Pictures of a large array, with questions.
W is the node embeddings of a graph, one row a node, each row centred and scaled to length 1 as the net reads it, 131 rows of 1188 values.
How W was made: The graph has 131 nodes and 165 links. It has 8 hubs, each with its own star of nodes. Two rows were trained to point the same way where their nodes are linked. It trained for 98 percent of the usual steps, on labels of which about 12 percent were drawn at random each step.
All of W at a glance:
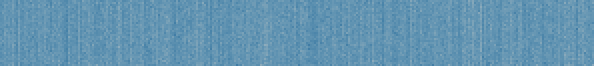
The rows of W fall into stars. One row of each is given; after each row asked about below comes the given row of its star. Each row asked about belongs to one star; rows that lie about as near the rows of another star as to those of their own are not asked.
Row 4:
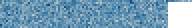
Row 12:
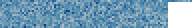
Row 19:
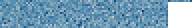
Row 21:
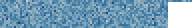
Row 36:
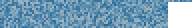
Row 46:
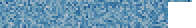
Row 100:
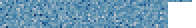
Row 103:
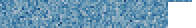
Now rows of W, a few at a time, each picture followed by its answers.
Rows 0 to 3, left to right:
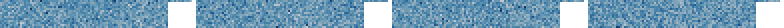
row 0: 19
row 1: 103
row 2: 12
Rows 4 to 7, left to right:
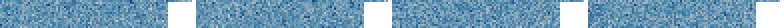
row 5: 4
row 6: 103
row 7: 4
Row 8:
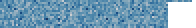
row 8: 103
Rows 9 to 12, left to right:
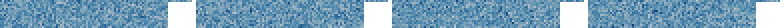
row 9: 36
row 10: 36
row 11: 12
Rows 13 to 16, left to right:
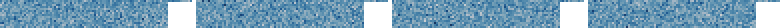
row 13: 12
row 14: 46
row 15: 100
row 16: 46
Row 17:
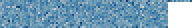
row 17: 19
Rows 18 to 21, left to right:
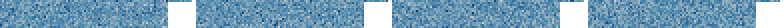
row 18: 4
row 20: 100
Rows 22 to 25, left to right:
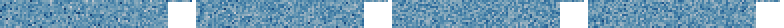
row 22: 21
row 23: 19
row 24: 103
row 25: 4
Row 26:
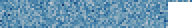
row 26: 103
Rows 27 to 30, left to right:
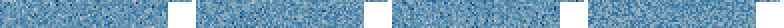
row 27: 21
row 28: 4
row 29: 36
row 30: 100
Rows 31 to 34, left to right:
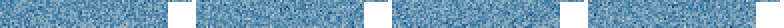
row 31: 103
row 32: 46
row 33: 103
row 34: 100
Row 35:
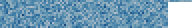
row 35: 4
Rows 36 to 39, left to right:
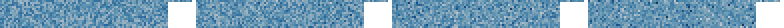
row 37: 100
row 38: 103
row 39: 21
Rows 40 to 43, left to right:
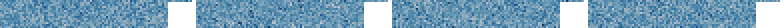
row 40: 103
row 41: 100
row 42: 36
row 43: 19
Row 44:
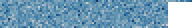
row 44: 36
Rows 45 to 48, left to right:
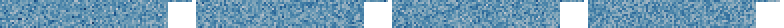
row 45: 103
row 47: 12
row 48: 4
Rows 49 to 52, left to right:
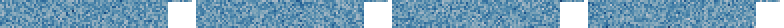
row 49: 100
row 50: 19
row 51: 103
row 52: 103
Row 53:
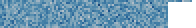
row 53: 21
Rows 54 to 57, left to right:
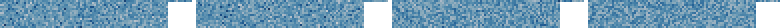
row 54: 103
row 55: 100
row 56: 4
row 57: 19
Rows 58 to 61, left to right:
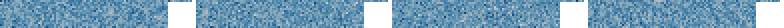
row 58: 21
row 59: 21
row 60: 12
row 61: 36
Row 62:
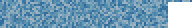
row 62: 21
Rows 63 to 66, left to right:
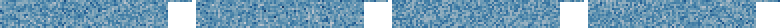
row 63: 46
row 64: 12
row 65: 103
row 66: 36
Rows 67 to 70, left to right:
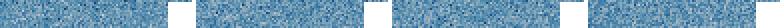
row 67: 103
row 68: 103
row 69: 103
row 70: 36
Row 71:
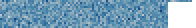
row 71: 46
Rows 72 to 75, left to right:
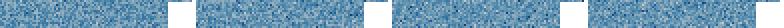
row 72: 21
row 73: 46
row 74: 19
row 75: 46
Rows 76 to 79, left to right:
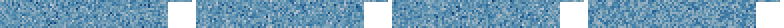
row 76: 100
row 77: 46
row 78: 4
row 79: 46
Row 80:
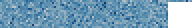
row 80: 19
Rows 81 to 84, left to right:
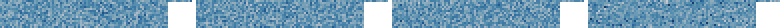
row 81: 100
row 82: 4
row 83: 46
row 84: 19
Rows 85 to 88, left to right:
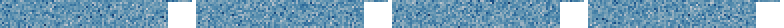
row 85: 12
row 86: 46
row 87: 46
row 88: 12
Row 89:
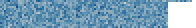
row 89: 36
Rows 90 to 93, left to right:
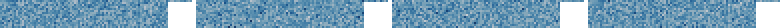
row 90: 46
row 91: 12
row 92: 36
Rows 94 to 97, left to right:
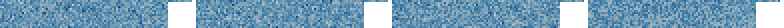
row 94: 4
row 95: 103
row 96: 103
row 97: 12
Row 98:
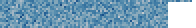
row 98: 12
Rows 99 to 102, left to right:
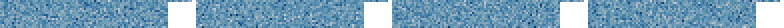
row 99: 100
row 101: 100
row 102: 36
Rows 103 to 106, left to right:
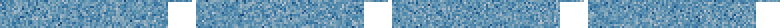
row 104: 46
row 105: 4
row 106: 12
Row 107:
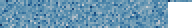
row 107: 46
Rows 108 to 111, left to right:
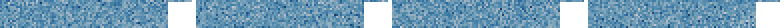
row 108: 36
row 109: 21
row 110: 12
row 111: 12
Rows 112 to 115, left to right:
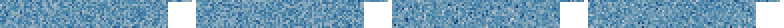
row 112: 100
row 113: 4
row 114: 21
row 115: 100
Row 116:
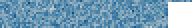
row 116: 12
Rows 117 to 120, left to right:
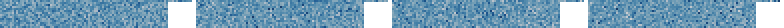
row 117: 46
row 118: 100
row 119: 12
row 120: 19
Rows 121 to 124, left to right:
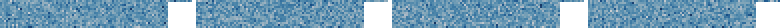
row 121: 36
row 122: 100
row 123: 100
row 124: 21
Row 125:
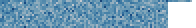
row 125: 4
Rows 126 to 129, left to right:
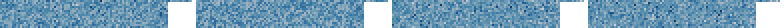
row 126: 46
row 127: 46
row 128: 4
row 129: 4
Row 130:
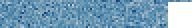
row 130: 4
